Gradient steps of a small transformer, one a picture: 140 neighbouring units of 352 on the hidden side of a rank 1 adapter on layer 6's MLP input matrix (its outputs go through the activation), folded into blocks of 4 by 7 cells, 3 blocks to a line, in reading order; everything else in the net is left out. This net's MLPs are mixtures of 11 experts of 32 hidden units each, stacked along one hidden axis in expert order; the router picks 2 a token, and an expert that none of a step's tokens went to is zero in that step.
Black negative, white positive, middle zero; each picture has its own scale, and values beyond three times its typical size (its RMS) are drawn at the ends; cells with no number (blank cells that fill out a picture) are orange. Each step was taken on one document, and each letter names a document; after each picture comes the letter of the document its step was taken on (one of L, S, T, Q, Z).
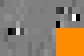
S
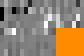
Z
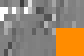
Z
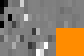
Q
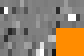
S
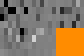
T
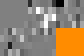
Z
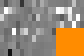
T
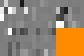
T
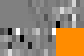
S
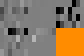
T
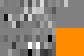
Q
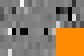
S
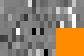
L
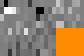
T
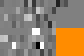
Q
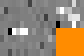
S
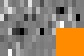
T
